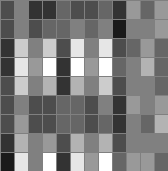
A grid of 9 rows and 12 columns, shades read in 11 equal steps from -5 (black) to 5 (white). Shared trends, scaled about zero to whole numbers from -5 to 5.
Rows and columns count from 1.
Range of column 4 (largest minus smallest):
8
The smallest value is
-4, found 2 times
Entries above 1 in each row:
0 0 4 5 4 0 1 3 4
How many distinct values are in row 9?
7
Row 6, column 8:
0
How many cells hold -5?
0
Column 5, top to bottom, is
-1 -1 -2 -3 -3 -1 -1 -2 -3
